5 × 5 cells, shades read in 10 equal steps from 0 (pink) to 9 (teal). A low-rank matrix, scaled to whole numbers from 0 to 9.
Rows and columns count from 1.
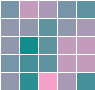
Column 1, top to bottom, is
5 4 4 5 4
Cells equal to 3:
3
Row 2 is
4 4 6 4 3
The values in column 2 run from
2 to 9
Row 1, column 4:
5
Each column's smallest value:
4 2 0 2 2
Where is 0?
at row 5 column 3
